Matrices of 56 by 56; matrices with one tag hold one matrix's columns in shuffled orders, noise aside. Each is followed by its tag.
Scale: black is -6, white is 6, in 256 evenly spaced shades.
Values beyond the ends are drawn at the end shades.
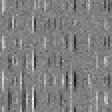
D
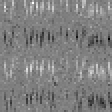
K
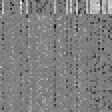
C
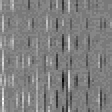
D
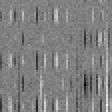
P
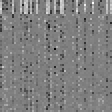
C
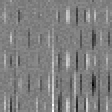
P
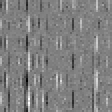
D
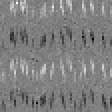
K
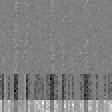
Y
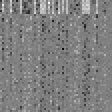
C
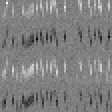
K
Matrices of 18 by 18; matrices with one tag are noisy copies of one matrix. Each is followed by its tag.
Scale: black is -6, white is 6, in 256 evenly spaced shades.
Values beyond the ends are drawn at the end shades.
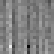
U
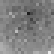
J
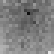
J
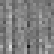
U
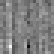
U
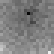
J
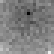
J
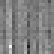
U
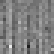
U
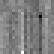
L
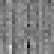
U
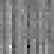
U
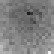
J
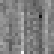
L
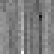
L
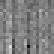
U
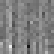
U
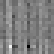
U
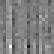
U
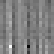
U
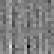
U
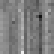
L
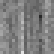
L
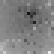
J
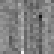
L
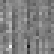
U
